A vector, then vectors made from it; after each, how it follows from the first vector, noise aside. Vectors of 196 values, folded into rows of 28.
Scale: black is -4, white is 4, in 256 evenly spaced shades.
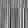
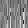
sign-scrambled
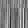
copied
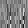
sign-scrambled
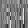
sign-scrambled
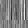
wrapped around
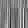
copied
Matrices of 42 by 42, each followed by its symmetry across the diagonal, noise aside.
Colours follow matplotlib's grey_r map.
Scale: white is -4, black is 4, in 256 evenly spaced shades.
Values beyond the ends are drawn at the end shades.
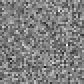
antisymmetric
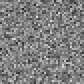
neither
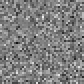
antisymmetric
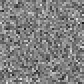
neither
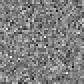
antisymmetric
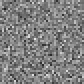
neither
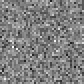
neither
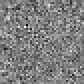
antisymmetric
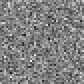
neither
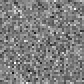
neither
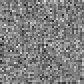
antisymmetric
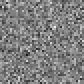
antisymmetric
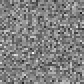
neither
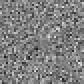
antisymmetric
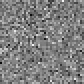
antisymmetric
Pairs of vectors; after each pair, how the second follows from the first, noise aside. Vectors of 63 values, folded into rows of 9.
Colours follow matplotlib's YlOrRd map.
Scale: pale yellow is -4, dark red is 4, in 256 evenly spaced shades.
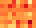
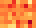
copied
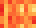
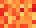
sign-scrambled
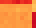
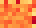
sign-scrambled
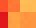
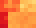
copied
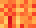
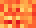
sign-scrambled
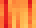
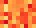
sign-scrambled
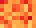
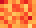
copied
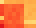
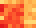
copied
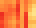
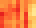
copied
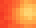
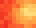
copied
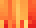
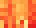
copied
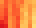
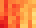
copied
